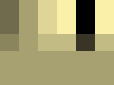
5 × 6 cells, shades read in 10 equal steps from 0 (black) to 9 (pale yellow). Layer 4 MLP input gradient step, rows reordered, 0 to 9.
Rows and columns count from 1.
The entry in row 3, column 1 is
5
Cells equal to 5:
1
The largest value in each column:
6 6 8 9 6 9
